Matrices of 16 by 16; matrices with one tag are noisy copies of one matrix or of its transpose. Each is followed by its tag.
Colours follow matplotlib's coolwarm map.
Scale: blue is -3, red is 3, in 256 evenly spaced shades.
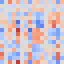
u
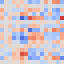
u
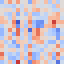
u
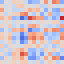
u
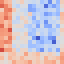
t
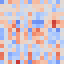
u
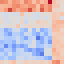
t
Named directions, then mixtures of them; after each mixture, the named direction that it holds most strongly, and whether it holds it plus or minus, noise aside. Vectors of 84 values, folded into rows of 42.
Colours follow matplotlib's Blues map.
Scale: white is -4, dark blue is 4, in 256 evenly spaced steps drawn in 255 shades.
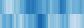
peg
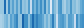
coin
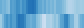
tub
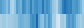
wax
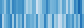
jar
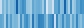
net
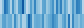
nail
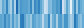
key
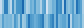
nail, plus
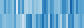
key, minus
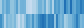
tub, minus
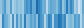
jar, minus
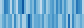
nail, plus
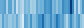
key, minus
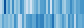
coin, plus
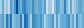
net, plus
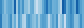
key, minus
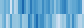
wax, plus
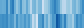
wax, minus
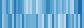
jar, plus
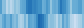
peg, plus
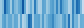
nail, plus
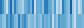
key, minus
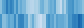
peg, minus
